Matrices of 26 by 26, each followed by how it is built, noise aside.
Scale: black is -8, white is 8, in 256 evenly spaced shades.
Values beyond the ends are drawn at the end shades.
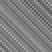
Toeplitz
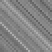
Toeplitz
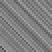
Toeplitz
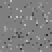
sparse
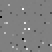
sparse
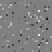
sparse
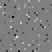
sparse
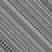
Toeplitz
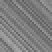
Toeplitz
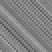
Toeplitz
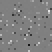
sparse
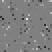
sparse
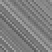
Toeplitz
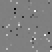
sparse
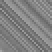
Toeplitz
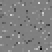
sparse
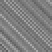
Toeplitz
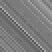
Toeplitz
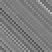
Toeplitz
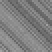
Toeplitz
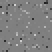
sparse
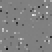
sparse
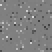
sparse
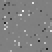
sparse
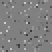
sparse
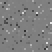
sparse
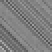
Toeplitz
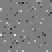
sparse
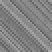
Toeplitz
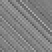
Toeplitz
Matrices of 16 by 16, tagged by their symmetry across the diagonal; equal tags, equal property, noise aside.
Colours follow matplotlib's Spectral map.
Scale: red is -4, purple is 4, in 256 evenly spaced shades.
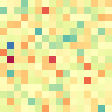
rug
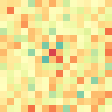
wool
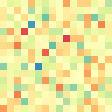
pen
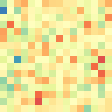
rug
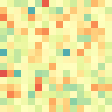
rug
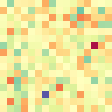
pen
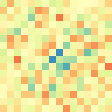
wool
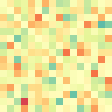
pen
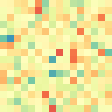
pen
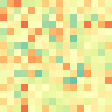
wool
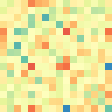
wool
